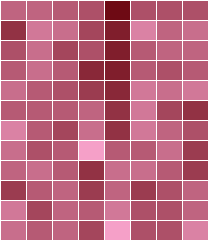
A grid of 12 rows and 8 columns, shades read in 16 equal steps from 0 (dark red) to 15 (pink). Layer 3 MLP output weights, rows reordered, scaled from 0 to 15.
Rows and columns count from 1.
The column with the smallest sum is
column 5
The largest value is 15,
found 2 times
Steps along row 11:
down up down up down same up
